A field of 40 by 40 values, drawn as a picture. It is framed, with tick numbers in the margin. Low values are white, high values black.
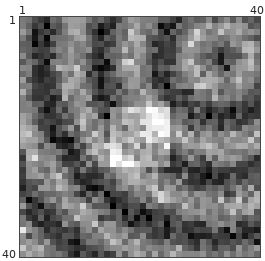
Histogram: bell-shaped. Odd rows or columns: none. Odd patch: lower, in the centre. Ninth with the lowest average: centre. Slope: none. Mirror symmetry: none. Rings: centred on the top right.
